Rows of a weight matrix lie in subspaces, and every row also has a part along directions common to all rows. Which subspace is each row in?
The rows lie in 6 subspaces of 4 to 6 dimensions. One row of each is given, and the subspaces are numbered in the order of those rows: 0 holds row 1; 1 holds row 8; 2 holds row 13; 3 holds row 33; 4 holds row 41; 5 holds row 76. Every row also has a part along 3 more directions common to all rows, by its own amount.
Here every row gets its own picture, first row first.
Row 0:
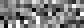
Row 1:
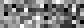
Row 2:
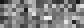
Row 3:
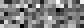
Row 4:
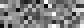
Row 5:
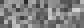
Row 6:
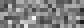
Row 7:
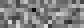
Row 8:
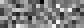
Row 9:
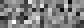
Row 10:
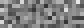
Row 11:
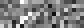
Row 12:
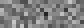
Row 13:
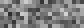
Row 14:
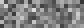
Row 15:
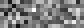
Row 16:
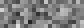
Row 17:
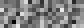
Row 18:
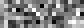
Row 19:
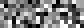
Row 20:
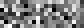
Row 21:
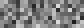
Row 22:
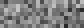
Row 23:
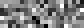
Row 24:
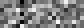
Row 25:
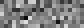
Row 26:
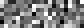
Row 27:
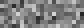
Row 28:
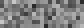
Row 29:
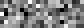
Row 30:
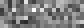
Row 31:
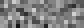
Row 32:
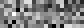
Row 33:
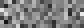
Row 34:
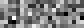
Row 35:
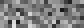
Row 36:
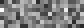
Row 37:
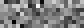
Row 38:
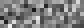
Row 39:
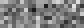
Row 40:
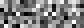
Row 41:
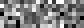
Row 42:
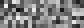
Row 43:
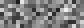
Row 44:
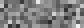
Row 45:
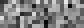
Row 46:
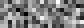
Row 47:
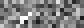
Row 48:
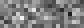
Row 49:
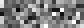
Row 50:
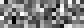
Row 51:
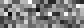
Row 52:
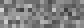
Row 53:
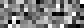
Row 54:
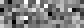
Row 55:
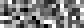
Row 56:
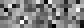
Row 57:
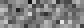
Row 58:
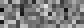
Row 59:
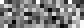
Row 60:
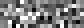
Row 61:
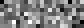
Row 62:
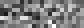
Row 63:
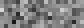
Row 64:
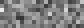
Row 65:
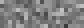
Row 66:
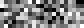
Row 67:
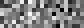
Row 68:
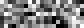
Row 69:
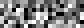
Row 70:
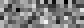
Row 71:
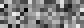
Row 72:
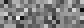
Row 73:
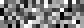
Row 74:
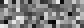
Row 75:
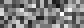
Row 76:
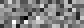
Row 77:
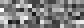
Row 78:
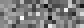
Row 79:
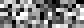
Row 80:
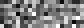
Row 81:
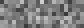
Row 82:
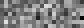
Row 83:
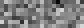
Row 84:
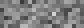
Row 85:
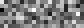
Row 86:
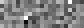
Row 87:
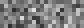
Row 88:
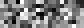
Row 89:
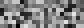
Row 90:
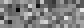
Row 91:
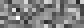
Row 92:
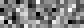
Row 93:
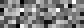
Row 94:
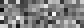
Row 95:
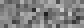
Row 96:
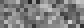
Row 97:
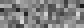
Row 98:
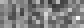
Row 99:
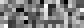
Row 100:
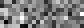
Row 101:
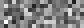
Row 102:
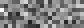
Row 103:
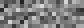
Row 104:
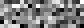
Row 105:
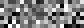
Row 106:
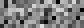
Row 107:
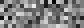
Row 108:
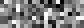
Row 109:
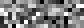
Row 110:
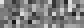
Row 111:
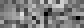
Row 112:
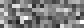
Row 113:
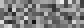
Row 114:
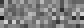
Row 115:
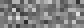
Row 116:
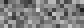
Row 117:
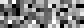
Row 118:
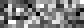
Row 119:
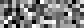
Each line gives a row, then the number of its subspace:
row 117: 0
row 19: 2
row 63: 3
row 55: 1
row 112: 0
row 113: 0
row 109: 2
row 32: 1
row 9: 0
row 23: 1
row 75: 4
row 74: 3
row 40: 0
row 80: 0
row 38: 0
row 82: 1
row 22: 4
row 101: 3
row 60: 5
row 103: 5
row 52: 0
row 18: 2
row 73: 4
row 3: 4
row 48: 3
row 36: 3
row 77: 0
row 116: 2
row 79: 2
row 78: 5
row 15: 1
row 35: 2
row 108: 3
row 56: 5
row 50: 1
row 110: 4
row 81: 2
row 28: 4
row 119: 3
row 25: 5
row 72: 1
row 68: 2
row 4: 5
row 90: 4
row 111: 3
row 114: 1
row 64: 3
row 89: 4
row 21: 1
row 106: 3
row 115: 1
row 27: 4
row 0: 0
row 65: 5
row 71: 1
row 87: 0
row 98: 3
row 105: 1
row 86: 5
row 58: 3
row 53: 1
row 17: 0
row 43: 2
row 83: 4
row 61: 2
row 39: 0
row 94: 3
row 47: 5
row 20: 0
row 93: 4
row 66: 2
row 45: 4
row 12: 5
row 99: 3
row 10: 0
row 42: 1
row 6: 5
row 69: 5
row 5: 5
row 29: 4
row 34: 1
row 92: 2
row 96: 2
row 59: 2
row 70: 4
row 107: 4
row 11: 5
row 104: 4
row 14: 3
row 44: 1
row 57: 2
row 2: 0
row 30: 5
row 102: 2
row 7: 1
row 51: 2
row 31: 4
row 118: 2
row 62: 1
